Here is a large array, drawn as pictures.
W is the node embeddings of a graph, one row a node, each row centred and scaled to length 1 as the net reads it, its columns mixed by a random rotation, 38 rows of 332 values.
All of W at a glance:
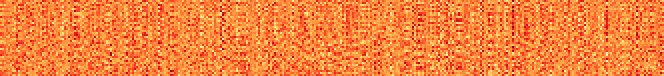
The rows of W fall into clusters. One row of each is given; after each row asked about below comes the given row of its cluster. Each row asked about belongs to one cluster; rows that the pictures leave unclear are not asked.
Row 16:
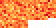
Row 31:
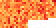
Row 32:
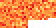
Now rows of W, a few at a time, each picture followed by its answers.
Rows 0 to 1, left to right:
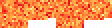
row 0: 16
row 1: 32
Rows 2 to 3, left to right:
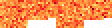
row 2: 31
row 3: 16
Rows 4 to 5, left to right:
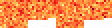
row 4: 31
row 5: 16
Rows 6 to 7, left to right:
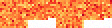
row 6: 31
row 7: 31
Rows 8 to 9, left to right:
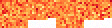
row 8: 16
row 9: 31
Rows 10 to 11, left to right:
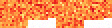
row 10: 31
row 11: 16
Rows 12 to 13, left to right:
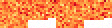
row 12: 31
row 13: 16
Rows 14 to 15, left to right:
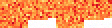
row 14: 16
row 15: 31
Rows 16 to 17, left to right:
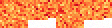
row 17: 16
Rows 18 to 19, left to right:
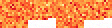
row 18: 32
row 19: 16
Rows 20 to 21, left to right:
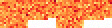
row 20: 31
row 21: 31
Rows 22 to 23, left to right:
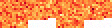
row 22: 32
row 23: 16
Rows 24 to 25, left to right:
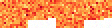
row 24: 31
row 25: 16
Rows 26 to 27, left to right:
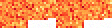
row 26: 32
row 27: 32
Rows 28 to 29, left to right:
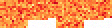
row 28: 31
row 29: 16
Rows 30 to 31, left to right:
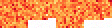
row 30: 32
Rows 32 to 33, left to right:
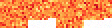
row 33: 31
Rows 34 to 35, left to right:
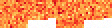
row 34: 31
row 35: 16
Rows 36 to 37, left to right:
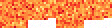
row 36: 32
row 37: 16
